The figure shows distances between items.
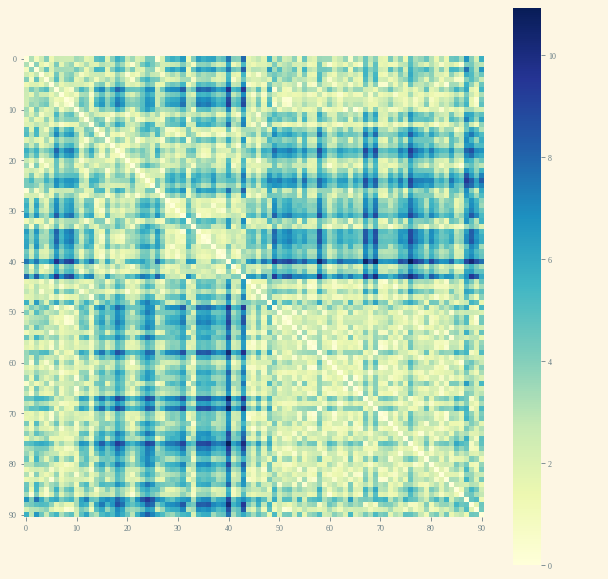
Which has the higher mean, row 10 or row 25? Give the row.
25
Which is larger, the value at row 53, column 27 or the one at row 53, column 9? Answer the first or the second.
the first
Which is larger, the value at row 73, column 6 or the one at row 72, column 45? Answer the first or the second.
the first
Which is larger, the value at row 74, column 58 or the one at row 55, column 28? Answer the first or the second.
the second
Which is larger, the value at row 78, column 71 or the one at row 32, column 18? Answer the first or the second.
the second
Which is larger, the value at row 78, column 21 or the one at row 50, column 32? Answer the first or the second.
the second
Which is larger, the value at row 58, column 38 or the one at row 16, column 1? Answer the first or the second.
the first
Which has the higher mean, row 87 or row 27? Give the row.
87
